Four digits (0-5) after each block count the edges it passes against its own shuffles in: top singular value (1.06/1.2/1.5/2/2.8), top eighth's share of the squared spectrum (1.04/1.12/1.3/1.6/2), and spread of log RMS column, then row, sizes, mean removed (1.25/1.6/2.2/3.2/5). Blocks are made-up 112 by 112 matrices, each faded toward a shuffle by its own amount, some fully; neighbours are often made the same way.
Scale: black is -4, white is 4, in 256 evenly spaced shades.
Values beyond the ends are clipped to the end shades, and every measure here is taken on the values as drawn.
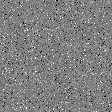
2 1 0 0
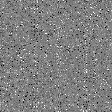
3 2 1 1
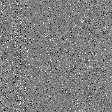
2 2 2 0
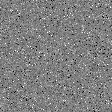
0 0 0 0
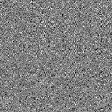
4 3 2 2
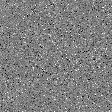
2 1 0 0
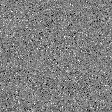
2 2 0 0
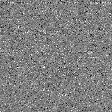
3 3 0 2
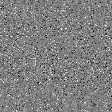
3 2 1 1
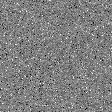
0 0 0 0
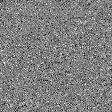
0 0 0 2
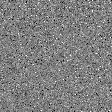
0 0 0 1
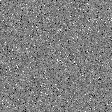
0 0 0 0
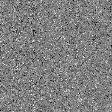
0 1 2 0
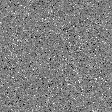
0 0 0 0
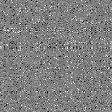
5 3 2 2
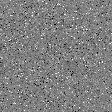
3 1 0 0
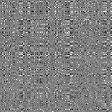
5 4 3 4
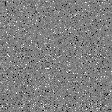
4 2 1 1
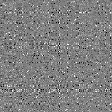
5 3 2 3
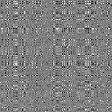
5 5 4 4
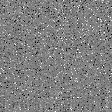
3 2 0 1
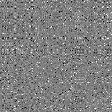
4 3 2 2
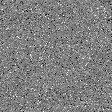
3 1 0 0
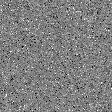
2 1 0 0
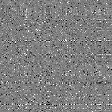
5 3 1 2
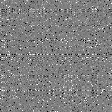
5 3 1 2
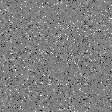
3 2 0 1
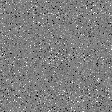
3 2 0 1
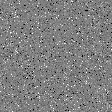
2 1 0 0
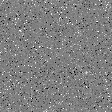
2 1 0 0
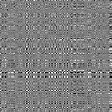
5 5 4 4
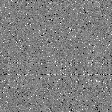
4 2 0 1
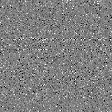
4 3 1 2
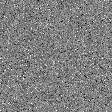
0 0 0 0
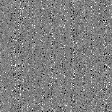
1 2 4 0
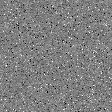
0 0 0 0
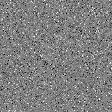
3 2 0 0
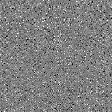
4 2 1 1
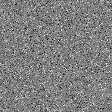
0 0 0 0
